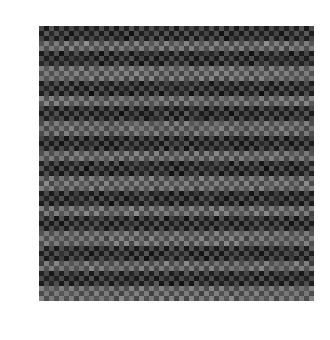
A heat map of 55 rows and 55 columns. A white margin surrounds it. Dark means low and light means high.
It is mirror symmetric from left to right. On average the colour sits 30% of the way up the scale. Horizontal stripes repeat 10 times down the table. There is no overall slope.
